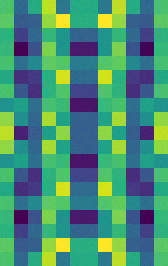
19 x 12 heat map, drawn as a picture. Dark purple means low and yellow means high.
Seam: none. Average level on the scale: 50%. Grain: streaks running down. Stripes: upright, repeating 3 times. Mirror symmetry: left to right and top to bottom.
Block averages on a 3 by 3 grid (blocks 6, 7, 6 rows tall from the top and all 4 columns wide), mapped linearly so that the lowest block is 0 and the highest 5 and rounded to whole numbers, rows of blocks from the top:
3 5 3 | 4 0 4 | 3 5 3
